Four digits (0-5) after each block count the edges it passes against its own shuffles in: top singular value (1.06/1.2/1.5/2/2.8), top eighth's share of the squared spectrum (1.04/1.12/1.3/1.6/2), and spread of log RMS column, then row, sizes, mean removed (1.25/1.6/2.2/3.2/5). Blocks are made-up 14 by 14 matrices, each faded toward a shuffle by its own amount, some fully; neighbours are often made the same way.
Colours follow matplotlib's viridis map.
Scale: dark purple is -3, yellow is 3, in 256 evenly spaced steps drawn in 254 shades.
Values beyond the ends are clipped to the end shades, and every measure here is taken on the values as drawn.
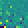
2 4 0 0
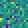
0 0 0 0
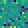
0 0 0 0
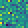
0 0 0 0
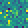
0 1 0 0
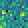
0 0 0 0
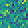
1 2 0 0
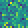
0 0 0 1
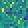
1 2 0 0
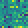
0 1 0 2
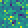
0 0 0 0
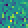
0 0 0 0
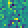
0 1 2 0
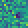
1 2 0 0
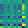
3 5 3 2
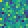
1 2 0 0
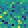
1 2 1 0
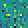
1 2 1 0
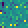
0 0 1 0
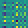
3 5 3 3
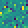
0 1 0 0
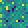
1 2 0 0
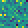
1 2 0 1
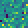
2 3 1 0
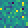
1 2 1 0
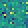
2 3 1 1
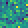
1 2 0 0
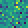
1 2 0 0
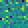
2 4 0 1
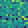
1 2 0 1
